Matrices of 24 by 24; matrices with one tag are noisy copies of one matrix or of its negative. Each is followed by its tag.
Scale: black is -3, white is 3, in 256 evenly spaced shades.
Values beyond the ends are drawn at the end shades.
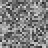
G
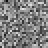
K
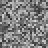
G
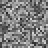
G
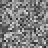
G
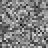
G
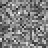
G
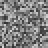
K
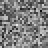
K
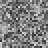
G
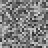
G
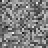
G
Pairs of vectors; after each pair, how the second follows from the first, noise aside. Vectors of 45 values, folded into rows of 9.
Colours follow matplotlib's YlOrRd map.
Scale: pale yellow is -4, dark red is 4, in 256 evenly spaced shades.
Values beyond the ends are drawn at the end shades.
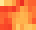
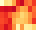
scaled up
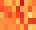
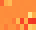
partly zeroed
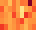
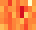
negated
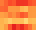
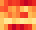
scaled up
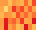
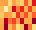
scaled up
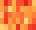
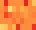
partly zeroed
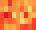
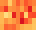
negated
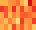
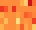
partly zeroed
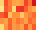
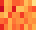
negated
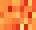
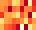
scaled up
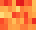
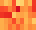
negated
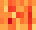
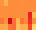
partly zeroed
